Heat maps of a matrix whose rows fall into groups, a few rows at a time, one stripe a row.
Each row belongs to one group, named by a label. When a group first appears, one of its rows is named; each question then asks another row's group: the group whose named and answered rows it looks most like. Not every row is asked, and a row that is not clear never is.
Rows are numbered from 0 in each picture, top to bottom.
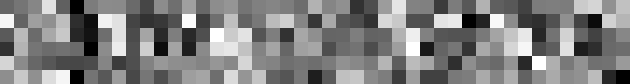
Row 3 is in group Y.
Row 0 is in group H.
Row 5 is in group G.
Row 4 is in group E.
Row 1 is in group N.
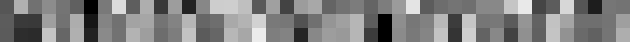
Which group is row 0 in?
Y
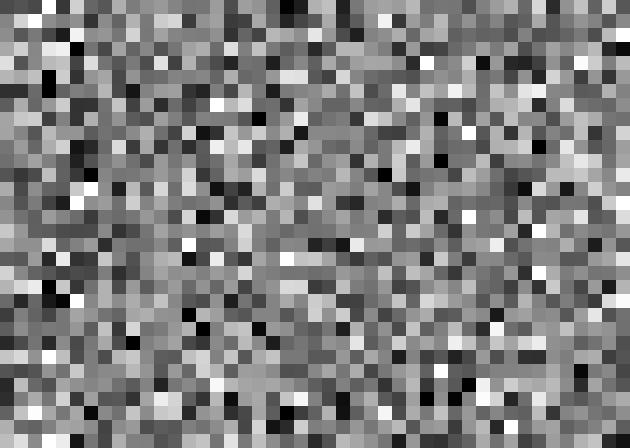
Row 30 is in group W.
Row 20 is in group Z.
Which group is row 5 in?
Z
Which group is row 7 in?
Y
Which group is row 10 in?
Y
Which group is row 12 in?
H
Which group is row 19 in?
E
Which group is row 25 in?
G
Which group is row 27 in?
Y
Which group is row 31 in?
G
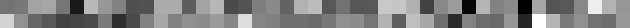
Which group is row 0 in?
H
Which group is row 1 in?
E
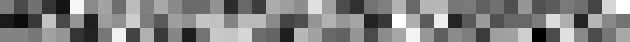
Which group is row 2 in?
Y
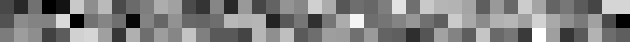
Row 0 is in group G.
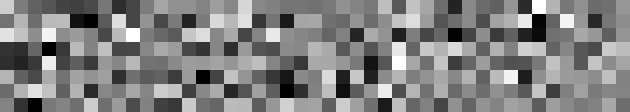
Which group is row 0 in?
E
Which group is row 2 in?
G
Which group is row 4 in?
H
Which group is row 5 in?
W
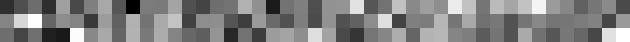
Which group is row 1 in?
Z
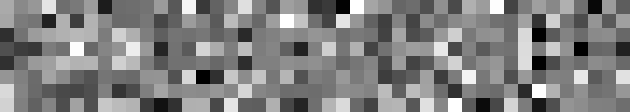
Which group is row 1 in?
Z
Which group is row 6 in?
E
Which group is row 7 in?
N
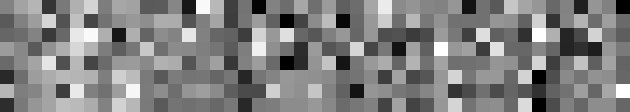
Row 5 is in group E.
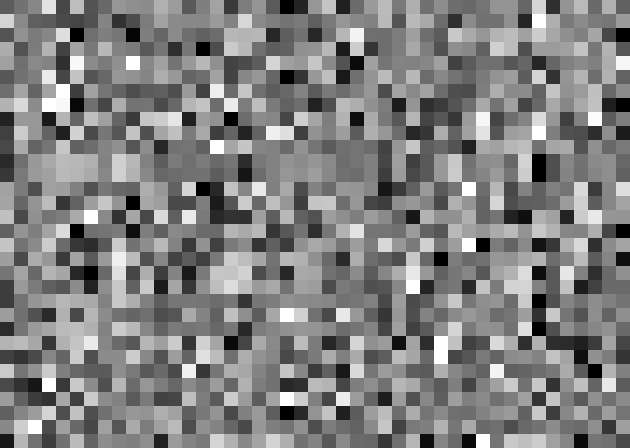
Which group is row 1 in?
E
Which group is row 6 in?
Y
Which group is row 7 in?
G
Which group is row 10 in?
Y
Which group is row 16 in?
G
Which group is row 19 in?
Y
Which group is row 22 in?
Z
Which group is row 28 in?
Z
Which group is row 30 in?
Z
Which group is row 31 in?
Y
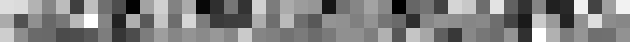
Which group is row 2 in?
E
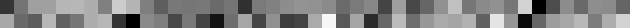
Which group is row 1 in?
W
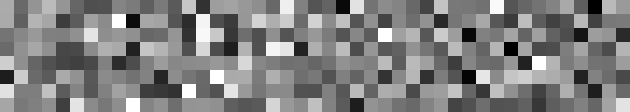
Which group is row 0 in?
N
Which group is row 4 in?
E
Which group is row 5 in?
Y
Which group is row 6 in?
N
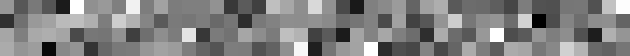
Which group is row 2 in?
N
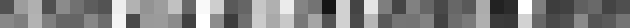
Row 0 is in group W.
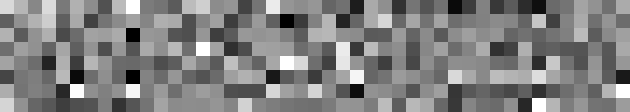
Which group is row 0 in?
G
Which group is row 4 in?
Z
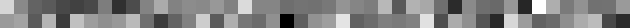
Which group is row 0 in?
E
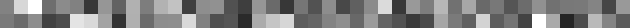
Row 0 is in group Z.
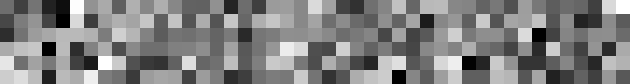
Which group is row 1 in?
Y
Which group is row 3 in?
Z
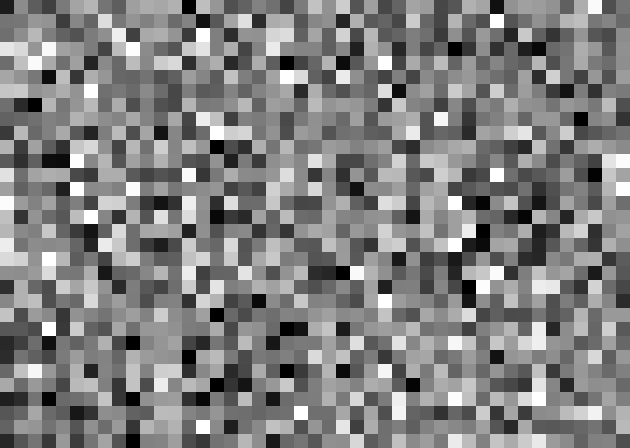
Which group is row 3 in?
G
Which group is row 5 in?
Z
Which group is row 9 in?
Y
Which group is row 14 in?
N
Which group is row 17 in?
N
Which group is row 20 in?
Y
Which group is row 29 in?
H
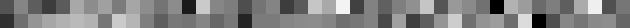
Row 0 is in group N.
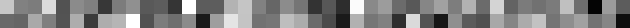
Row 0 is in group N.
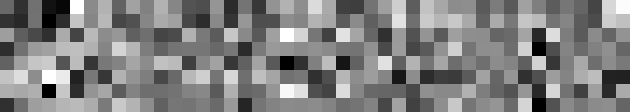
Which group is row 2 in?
Z
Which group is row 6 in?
Z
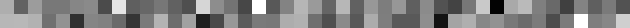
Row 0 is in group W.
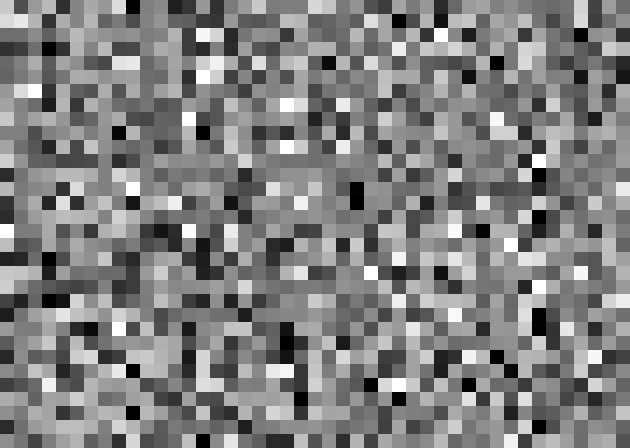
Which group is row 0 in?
W
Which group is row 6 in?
Z
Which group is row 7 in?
Z
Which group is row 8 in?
N
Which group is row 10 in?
Z
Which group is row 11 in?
E
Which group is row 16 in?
N
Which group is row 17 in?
W
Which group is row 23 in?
Y
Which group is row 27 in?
H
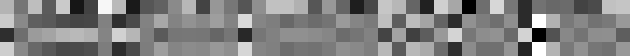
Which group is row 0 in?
N
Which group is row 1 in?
E
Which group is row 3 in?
E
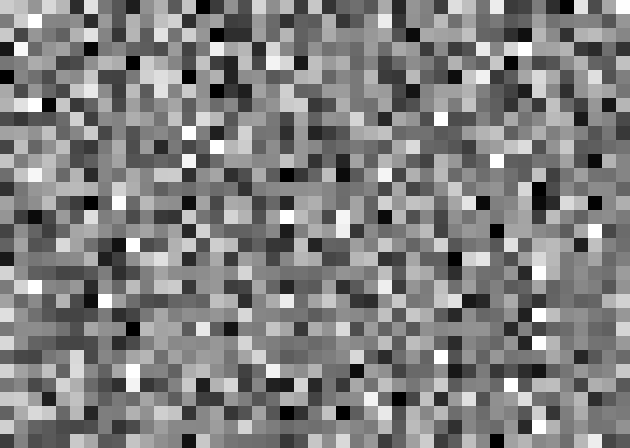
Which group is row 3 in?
Y
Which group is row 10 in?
Y
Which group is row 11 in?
N
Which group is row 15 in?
Z
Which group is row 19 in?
E
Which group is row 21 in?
N
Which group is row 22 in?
E
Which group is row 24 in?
E
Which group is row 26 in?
G
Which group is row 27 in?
W
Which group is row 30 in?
E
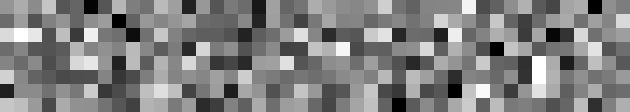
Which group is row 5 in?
E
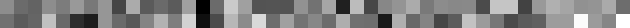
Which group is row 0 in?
W
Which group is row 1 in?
H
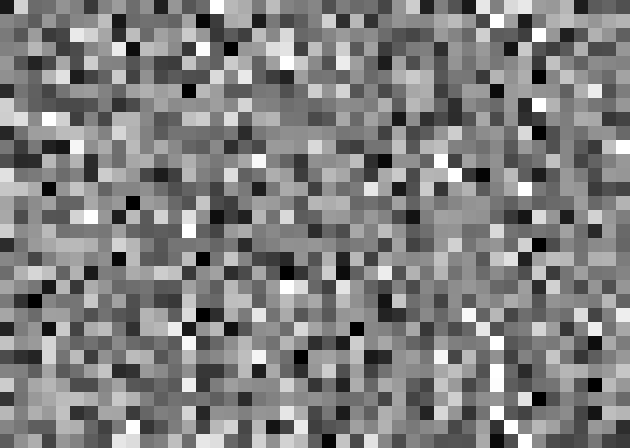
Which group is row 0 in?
Y
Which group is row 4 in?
Z
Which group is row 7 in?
E
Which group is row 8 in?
G
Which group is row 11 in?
H
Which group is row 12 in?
N
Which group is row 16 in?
N
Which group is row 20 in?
Z
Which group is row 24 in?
N
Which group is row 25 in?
H
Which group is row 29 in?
N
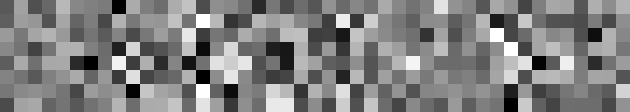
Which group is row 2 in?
N
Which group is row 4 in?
Y
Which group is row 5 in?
W
